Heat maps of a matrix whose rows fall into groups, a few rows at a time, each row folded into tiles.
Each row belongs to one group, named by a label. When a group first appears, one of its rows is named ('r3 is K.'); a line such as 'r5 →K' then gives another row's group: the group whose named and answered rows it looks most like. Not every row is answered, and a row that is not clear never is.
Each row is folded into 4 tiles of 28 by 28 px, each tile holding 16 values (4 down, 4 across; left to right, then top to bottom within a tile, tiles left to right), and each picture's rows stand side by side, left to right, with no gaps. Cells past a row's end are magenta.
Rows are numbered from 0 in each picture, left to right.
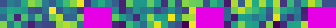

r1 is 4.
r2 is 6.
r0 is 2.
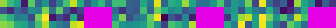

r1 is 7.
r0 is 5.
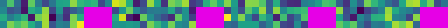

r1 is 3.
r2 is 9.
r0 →5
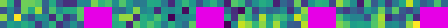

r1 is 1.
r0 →9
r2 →4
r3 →5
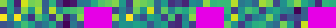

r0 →9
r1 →9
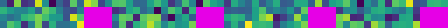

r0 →4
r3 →3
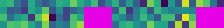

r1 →4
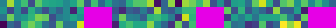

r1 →4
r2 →2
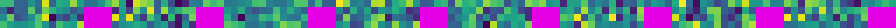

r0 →7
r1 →9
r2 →2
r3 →7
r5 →1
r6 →5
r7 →9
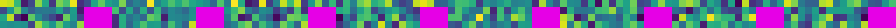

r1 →7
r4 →3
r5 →3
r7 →7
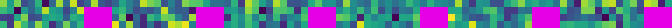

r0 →4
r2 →6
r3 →1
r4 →5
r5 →6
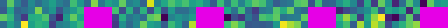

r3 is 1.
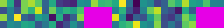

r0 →9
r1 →5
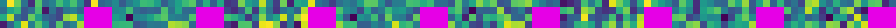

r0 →3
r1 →2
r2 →4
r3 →2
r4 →2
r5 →6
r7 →6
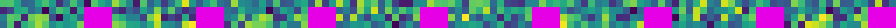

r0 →1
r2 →1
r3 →9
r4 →9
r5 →5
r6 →6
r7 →1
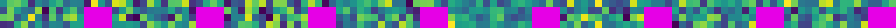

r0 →3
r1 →3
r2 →6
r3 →6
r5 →4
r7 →7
